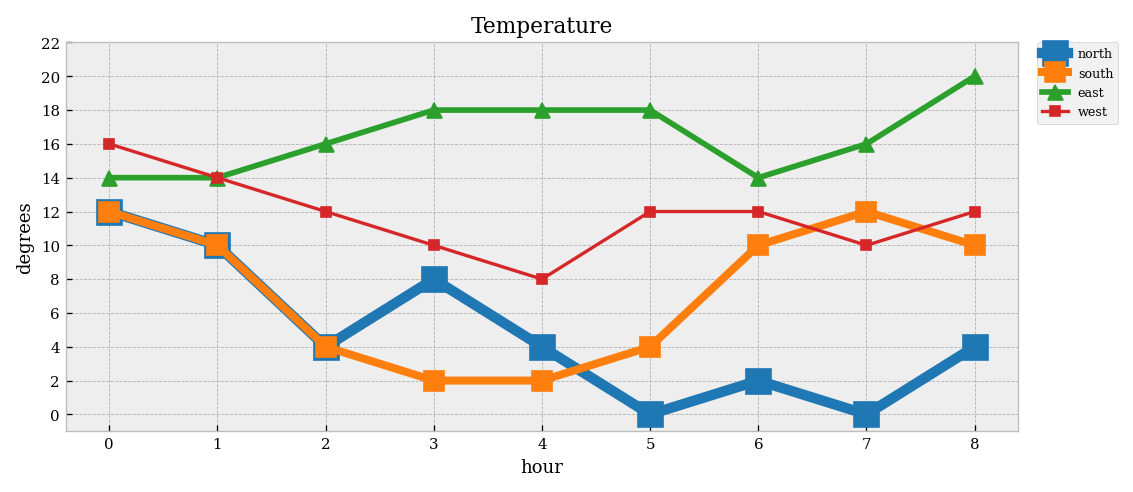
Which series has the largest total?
east
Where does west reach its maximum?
0
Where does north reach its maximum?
0
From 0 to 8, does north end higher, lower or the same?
lower
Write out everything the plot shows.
Title: Temperature
x-axis: hour, ticks 0 1 2 3 4 5 6 7 8
y-axis: degrees, ticks 0 2 4 6 8 10 12 14 16 18 20 22
Legend: north, south, east, west
Values:
north: 12 10 4 8 4 0 2 0 4
south: 12 10 4 2 2 4 10 12 10
east: 14 14 16 18 18 18 14 16 20
west: 16 14 12 10 8 12 12 10 12
